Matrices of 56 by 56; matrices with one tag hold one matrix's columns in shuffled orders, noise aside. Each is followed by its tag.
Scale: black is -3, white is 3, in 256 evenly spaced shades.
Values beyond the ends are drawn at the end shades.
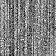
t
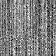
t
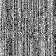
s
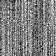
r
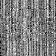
s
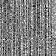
t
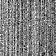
r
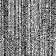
t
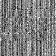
s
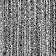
r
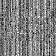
s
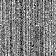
r
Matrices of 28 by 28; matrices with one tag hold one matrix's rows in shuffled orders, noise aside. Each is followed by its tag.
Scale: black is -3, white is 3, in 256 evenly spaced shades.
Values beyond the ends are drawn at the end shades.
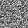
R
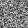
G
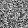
G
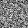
G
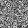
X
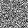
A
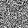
X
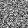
G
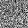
A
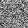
R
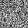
R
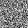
A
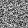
G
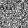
R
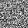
R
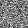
G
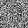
X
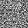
R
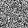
X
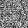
R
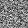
G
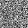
A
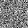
A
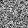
G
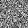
X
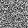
A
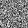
X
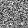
G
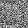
R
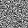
X
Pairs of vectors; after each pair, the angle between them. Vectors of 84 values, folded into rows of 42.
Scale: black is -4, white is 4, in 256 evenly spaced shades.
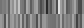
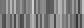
partly aligned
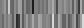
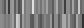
nearly opposite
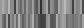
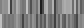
partly aligned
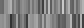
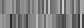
nearly parallel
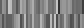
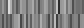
nearly parallel
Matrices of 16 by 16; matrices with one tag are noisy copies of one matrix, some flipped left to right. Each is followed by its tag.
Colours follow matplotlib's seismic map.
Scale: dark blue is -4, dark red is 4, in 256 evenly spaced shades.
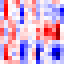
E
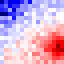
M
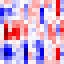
E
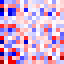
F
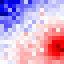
M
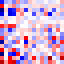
F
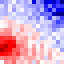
M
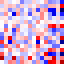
F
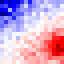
M
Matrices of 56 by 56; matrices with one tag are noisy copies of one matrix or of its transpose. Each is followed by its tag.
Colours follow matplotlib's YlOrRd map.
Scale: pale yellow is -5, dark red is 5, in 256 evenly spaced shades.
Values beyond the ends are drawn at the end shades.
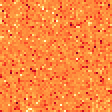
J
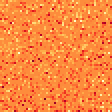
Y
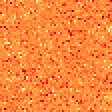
J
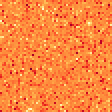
J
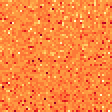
Y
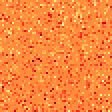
Y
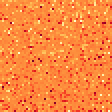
Y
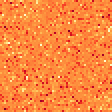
J
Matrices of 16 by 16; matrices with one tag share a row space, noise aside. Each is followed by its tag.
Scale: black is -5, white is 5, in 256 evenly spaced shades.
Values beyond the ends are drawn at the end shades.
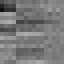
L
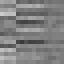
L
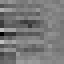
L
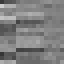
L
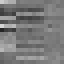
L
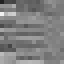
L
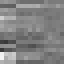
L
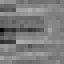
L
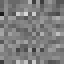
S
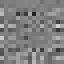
S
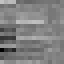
L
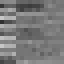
L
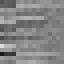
L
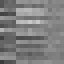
L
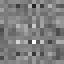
S
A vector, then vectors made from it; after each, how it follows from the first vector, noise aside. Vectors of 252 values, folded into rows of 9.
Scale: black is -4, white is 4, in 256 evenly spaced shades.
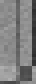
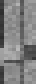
wrapped around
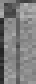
reversed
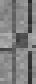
wrapped around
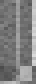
negated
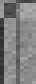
reversed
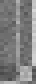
negated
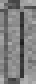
wrapped around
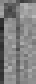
reversed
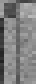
reversed
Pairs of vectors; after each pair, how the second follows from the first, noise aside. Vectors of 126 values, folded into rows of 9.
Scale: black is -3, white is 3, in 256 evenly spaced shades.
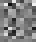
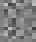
shrunk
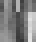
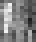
wrapped around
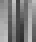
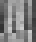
wrapped around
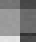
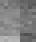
shrunk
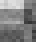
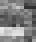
wrapped around
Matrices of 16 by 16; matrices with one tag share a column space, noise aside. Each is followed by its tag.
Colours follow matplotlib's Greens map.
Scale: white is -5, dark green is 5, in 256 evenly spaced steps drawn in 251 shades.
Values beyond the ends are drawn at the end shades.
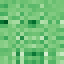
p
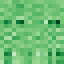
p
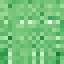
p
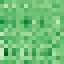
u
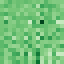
p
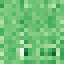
u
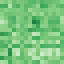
u
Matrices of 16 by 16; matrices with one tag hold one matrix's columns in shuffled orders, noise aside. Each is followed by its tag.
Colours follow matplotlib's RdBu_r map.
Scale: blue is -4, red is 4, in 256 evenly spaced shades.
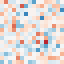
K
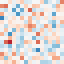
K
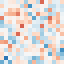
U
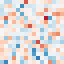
U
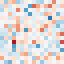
K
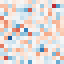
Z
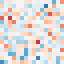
U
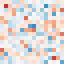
Z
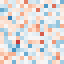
K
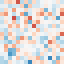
U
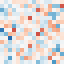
Z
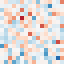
U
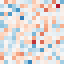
K
